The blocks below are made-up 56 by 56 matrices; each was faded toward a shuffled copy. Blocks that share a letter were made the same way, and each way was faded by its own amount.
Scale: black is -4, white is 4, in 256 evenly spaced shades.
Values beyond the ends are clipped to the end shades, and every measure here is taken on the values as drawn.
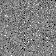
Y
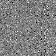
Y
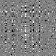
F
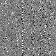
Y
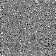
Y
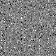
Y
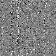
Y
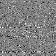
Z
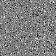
Y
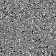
Z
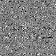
Z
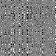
F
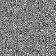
Y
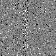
Y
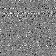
Z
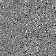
Y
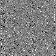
Y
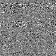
Z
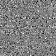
Z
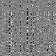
F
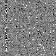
Y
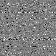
Z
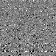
Z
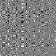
F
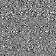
Z
